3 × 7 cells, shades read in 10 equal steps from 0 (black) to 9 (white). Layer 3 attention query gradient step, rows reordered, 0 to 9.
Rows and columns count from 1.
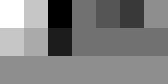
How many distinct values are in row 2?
4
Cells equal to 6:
1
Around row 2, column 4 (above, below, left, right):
4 5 1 4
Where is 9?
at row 1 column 1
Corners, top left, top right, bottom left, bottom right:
9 5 5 5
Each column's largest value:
9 7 5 5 5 5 5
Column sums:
21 18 6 13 12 11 14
